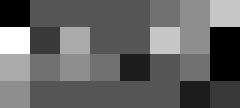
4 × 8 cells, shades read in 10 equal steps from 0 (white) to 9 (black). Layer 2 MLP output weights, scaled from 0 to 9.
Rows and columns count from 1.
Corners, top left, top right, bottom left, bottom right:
9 2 4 7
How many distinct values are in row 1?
5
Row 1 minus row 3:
6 1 2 1 -2 -1 -1 -7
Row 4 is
4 6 6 6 6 6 8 7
